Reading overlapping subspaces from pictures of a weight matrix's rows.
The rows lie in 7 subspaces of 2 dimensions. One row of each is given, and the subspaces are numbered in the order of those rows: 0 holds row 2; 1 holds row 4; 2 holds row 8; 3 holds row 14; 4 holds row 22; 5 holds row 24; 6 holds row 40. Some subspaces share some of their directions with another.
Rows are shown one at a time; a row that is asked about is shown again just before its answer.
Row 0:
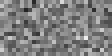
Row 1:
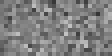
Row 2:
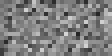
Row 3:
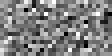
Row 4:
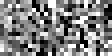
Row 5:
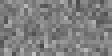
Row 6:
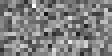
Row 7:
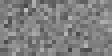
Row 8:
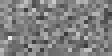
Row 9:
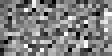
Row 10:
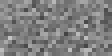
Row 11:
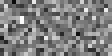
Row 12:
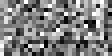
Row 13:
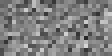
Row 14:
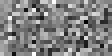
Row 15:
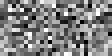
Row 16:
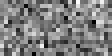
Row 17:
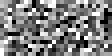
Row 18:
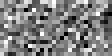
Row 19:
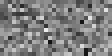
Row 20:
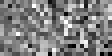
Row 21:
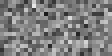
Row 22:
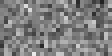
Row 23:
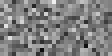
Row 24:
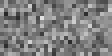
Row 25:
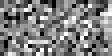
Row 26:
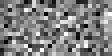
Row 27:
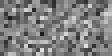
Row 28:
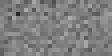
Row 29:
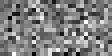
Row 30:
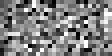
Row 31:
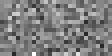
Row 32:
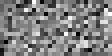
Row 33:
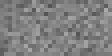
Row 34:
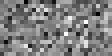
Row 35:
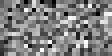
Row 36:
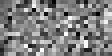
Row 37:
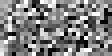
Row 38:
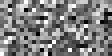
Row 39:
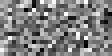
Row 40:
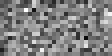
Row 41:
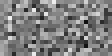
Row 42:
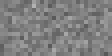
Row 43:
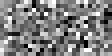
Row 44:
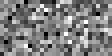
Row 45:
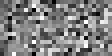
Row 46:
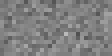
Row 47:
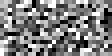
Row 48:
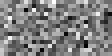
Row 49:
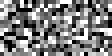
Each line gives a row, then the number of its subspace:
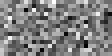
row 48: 0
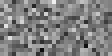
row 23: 0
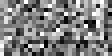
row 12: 4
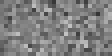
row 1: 1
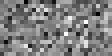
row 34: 6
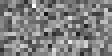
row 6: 5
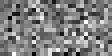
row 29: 3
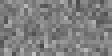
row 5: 4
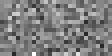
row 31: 3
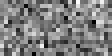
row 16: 4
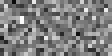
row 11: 0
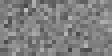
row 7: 4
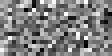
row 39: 6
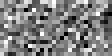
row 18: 5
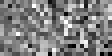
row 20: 1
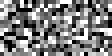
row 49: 6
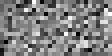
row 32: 0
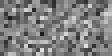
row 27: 5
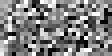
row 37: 3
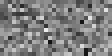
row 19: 2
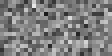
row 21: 5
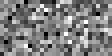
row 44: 6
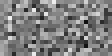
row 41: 3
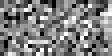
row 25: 5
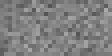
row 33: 0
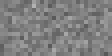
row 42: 5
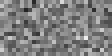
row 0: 6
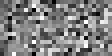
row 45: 3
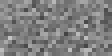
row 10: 2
